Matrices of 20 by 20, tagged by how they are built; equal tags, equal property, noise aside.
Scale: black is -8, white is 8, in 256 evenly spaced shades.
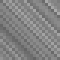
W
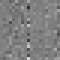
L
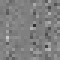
L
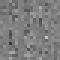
L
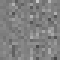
L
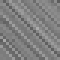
W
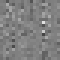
L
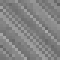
W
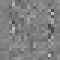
L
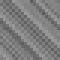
W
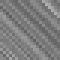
W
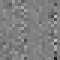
L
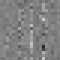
L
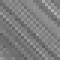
W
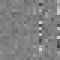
L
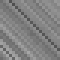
W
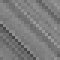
W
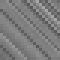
W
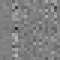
L
